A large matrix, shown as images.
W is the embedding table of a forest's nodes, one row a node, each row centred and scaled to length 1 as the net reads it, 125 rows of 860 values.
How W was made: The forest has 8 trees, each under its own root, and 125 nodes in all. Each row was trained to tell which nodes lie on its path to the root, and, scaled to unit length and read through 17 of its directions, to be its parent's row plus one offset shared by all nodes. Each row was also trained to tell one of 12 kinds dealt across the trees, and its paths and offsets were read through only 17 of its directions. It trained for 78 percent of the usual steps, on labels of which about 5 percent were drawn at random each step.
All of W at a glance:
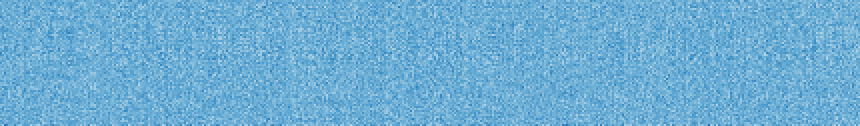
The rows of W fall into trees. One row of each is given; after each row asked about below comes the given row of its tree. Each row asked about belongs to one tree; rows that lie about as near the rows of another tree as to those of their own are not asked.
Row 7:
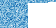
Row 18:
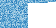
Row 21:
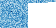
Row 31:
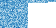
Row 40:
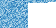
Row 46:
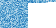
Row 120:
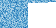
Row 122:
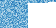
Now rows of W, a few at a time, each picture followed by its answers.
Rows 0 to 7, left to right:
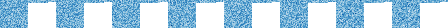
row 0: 40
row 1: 31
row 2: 122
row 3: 7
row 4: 120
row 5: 18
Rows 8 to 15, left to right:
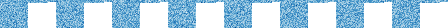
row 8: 120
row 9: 120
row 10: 40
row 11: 46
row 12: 40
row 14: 46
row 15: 18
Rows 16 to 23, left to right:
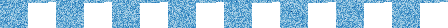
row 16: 31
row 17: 122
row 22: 40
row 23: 120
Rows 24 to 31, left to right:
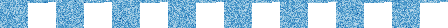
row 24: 7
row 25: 7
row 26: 40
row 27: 122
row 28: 40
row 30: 120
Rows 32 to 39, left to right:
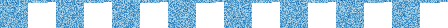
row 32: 31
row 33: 18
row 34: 31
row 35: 21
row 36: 18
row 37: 18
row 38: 46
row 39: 31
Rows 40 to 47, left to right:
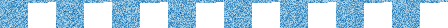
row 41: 120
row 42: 46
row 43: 21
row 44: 120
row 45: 18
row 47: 21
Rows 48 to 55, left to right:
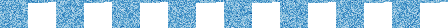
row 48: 46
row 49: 46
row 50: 122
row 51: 46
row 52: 120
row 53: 120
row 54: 31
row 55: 31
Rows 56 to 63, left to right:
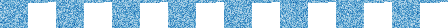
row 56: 46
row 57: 31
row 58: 40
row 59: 40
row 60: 18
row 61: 120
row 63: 120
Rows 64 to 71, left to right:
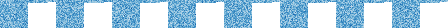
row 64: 120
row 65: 31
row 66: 46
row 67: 122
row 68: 7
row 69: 120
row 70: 46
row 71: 40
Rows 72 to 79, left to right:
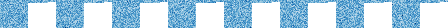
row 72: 46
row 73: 21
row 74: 46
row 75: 21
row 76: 18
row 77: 31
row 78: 7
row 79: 120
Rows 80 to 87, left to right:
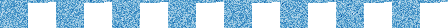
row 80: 122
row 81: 122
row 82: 21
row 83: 46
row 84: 18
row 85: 21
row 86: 46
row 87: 40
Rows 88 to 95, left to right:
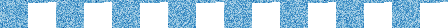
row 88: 120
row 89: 46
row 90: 122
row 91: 120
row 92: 46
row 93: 122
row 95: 122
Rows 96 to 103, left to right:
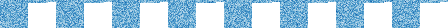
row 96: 122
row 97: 122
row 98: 31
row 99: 18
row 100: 120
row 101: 40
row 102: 122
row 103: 40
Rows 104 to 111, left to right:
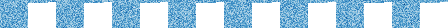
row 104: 21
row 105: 21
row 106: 40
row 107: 7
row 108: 122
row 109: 122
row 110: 7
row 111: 46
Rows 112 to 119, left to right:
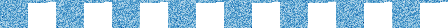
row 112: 122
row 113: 21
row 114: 21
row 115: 7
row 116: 122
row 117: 46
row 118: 122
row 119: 7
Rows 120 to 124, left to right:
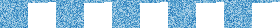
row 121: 122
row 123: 7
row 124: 46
